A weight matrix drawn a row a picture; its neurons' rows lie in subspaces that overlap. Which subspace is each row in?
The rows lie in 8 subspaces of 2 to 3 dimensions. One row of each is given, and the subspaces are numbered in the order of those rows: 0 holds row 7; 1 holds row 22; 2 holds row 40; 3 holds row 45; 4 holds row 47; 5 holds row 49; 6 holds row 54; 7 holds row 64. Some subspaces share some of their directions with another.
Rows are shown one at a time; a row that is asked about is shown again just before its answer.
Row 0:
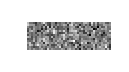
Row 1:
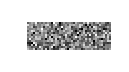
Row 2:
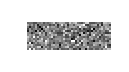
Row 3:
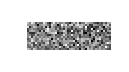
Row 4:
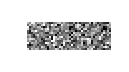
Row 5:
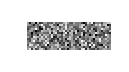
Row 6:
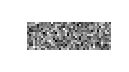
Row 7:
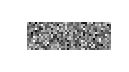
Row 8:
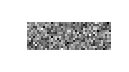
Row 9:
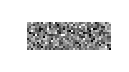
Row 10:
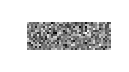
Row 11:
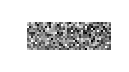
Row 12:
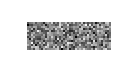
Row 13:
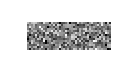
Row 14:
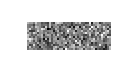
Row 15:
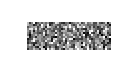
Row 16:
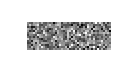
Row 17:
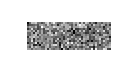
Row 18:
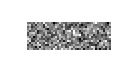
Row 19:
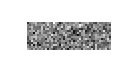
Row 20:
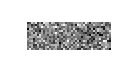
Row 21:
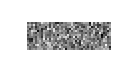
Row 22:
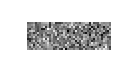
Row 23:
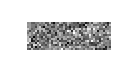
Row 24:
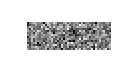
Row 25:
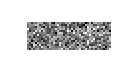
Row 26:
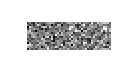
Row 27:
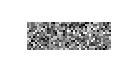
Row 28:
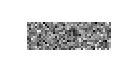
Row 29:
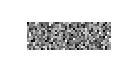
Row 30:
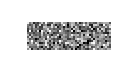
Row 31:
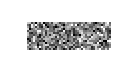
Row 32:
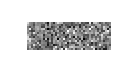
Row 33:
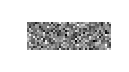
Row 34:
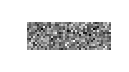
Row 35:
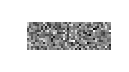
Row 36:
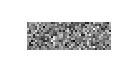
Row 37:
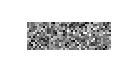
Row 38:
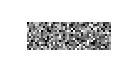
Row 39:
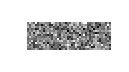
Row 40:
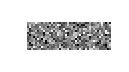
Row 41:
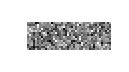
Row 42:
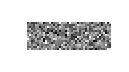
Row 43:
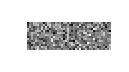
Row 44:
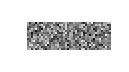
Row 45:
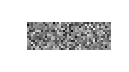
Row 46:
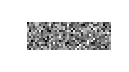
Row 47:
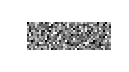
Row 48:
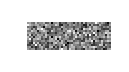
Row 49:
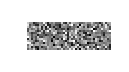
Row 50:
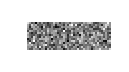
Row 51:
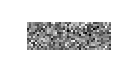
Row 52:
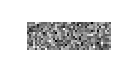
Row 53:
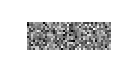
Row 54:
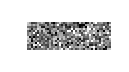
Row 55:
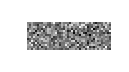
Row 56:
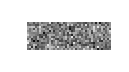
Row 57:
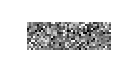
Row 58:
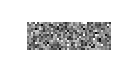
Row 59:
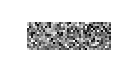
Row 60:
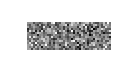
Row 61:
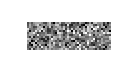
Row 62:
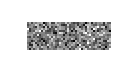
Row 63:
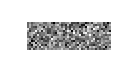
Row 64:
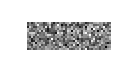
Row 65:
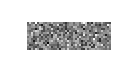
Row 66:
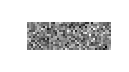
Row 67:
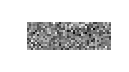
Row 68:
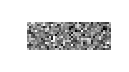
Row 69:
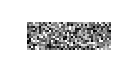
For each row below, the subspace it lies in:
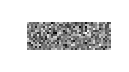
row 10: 4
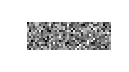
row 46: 4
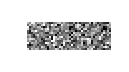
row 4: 7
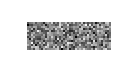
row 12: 3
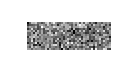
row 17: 6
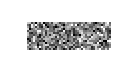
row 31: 6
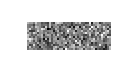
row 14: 1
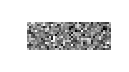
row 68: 7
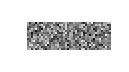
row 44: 0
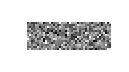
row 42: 2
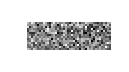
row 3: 7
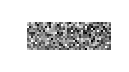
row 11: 7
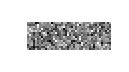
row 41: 2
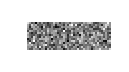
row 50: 6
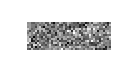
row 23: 5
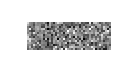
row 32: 1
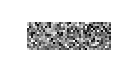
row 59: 7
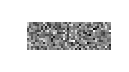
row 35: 5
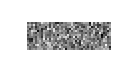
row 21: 1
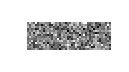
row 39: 0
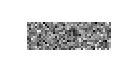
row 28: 6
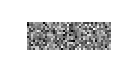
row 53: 3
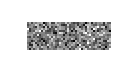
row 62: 6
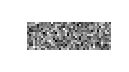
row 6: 2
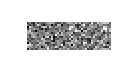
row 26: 7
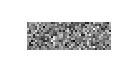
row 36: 7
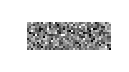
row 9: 7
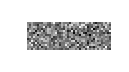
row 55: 5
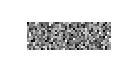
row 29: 4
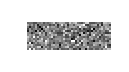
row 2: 2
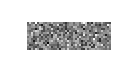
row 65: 0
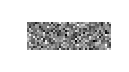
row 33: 2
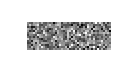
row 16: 5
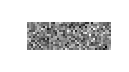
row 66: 1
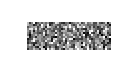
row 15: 4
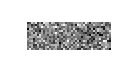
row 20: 6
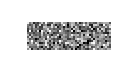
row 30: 4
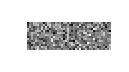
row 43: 5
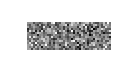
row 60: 4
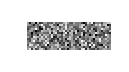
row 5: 0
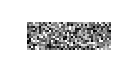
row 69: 5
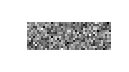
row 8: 3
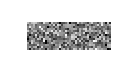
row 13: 2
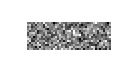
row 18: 6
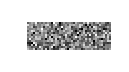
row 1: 3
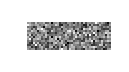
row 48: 3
